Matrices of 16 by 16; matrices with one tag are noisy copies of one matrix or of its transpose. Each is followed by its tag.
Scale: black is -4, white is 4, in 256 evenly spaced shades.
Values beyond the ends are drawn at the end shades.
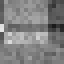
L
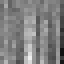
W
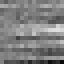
W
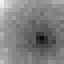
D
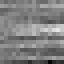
W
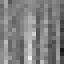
W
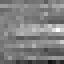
W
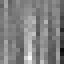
W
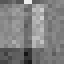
L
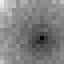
D
